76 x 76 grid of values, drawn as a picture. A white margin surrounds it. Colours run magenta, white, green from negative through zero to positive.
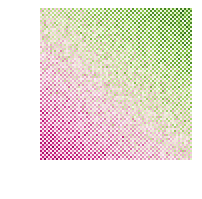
Neither half mirrors the other. A checkerboard runs through the table. Values rise toward the top right. The ninth with the highest average is the top right. Overall the values sit about 50% of the way up the scale. The ninth with the lowest average is the bottom left.
